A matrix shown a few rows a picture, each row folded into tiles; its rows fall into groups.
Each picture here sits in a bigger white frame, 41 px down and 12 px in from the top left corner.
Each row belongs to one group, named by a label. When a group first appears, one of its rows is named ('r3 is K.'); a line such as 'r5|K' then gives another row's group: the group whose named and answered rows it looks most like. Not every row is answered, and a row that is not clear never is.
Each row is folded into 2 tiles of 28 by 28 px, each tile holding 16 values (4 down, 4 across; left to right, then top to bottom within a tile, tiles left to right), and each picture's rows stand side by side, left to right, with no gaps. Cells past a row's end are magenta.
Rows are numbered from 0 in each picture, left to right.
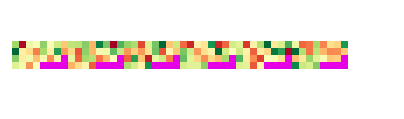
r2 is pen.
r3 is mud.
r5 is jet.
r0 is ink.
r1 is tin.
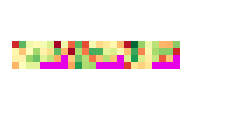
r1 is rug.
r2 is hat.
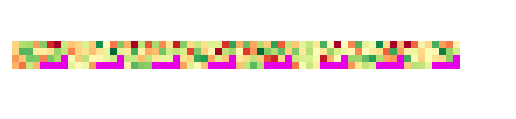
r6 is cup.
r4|rug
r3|tin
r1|tin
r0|tin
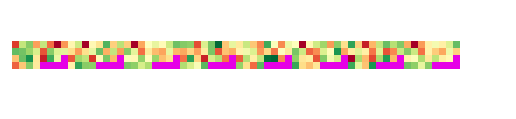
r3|pen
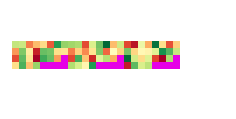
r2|mud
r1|pen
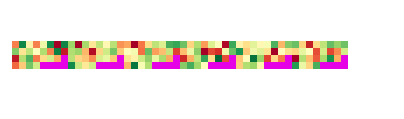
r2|jet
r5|pen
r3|tin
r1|ink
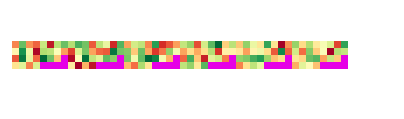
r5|tin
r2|cup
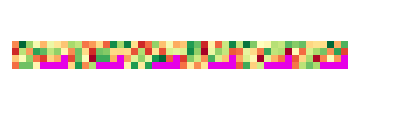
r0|rug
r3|hat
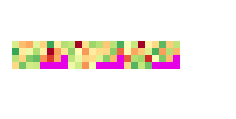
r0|jet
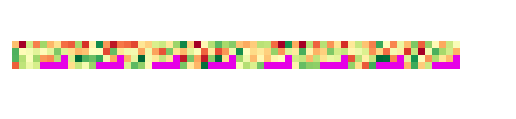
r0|mud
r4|mud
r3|pen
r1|cup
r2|jet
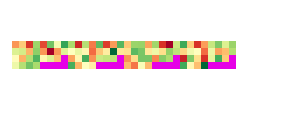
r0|jet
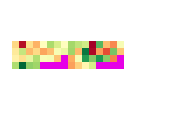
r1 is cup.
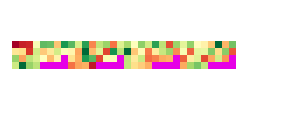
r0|jet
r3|rug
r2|ink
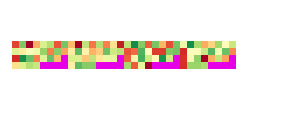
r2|tin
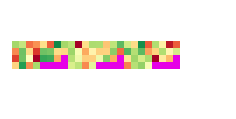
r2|mud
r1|ink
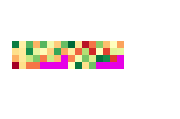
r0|tin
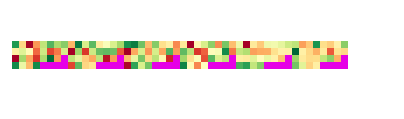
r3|ink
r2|cup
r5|ink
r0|pen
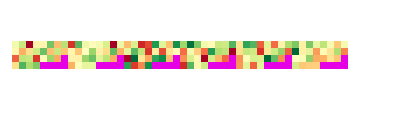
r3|hat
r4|hat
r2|pen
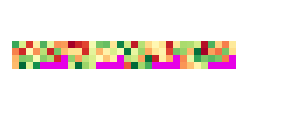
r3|cup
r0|cup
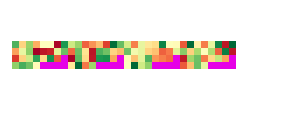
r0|tin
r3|rug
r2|jet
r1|hat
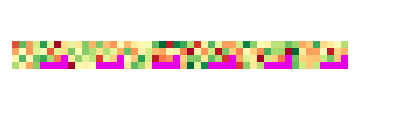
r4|hat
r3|cup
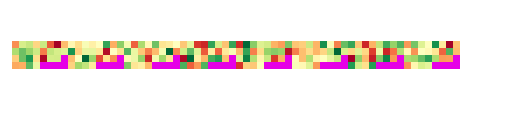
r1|jet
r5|tin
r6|pen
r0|mud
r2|ink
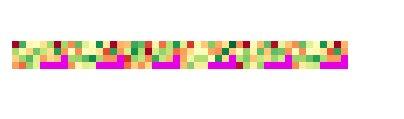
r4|mud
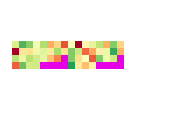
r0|cup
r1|ink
